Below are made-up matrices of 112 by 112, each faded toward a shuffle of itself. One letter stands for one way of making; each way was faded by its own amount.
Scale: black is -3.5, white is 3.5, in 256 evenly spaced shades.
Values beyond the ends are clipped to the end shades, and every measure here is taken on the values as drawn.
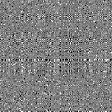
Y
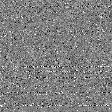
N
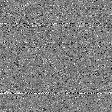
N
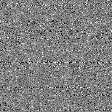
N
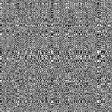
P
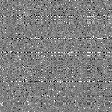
Y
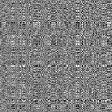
P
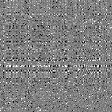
Y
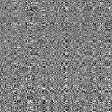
P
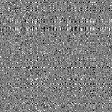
Y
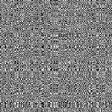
P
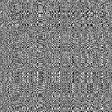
P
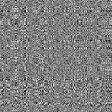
P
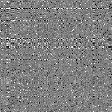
Y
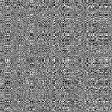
P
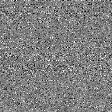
N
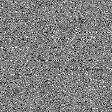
N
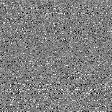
N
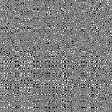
Y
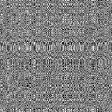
P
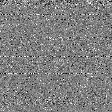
N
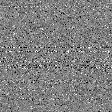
N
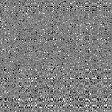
Y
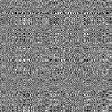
P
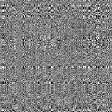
P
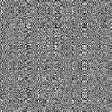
P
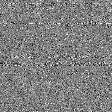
N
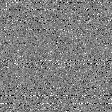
N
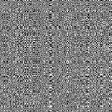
P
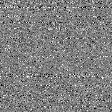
N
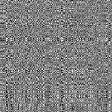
P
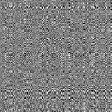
P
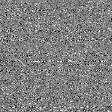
N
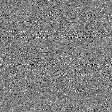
N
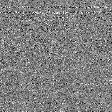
N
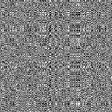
P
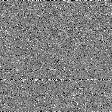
N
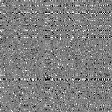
Y
